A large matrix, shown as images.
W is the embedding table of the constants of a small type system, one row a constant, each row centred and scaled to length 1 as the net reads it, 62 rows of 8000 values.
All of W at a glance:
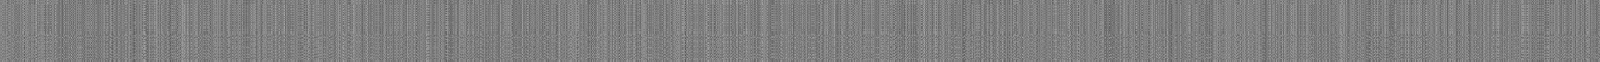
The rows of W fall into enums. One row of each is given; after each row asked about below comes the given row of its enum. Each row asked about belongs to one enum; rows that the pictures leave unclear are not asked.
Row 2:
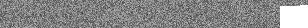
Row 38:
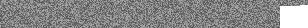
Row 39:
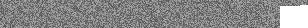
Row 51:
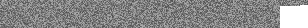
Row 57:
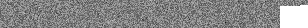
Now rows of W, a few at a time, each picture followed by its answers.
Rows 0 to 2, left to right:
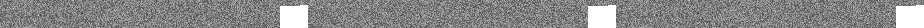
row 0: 2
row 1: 51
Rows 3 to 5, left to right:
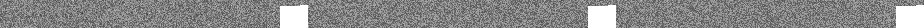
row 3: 2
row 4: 38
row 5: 39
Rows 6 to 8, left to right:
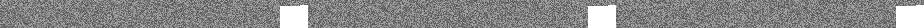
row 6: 51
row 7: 39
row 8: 38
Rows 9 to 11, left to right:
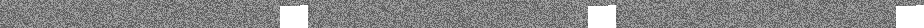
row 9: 51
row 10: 39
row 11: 38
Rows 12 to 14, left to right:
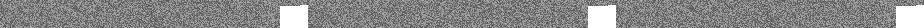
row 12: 39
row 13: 51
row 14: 39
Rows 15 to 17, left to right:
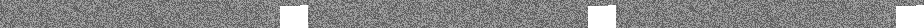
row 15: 39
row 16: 38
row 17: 39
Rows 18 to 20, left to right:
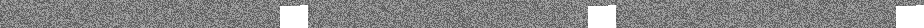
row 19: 39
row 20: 38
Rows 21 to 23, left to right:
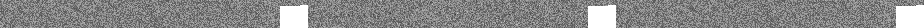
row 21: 39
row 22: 2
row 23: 39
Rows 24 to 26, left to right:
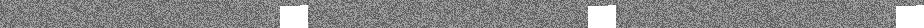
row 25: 38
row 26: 39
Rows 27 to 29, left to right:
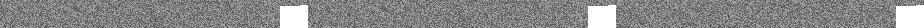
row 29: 51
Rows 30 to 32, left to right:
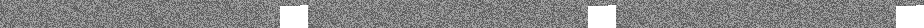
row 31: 51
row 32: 51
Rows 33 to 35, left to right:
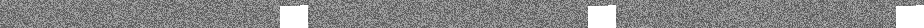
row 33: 51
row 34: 38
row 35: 2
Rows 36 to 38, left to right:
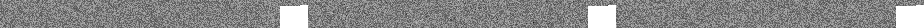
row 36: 39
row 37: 57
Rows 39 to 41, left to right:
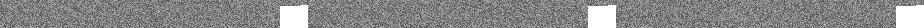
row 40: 51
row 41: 2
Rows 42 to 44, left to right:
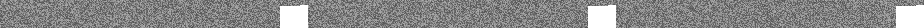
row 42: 38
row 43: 38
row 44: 39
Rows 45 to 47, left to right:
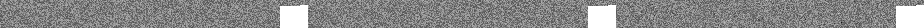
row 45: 38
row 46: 51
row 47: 57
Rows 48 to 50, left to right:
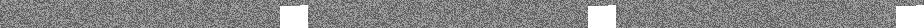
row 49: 38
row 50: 39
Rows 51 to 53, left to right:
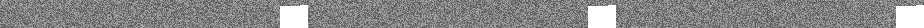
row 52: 38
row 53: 39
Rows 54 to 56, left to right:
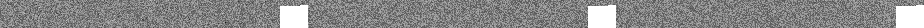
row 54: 57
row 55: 38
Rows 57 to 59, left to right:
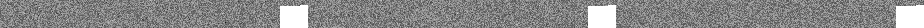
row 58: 2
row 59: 51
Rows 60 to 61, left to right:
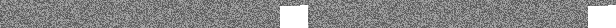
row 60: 38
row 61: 38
